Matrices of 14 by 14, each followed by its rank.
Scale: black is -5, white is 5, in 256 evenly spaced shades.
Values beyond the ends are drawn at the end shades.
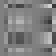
one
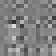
two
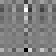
one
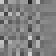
two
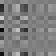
one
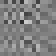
two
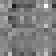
two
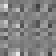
two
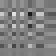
one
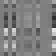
one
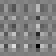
one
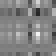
one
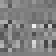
two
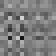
two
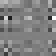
two
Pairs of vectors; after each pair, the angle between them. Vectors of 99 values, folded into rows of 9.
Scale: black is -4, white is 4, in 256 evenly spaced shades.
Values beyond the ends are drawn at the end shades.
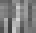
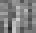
nearly parallel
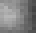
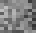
partly aligned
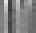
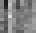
nearly opposite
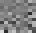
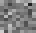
partly aligned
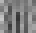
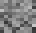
orthogonal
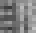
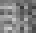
nearly opposite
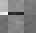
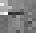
nearly parallel
